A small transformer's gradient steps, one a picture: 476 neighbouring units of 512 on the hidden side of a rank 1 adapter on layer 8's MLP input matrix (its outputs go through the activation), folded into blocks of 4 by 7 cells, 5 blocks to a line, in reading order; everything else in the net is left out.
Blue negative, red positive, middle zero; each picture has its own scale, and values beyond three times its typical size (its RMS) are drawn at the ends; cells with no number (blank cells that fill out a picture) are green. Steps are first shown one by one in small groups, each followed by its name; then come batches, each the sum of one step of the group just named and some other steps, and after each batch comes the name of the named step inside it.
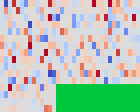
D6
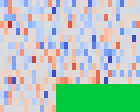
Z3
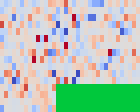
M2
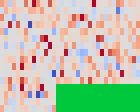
Z3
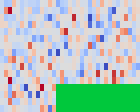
M2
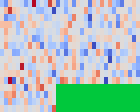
Z3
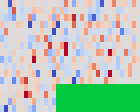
M2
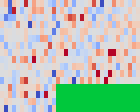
M2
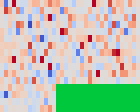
D6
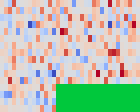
D6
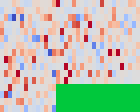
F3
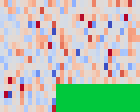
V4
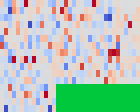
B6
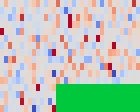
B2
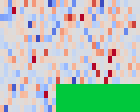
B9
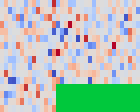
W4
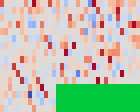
B2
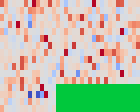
B2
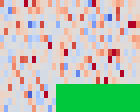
B6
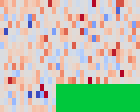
V4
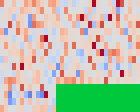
V4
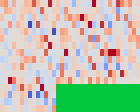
V4
